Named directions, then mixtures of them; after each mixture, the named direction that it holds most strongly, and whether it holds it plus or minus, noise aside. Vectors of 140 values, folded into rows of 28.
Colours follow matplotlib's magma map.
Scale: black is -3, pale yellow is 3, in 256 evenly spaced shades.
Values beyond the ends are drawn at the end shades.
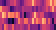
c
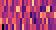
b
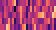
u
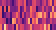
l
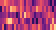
c, minus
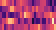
c, minus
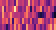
u, minus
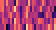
u, minus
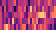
u, plus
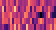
u, minus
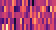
b, minus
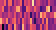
b, plus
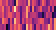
u, minus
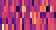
b, minus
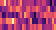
c, minus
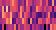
l, minus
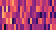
l, minus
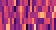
u, plus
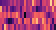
c, plus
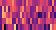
l, minus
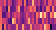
l, plus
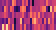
b, minus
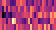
l, plus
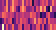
b, minus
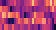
c, plus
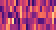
u, plus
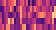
u, plus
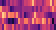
c, plus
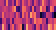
b, minus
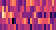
l, minus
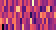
b, plus
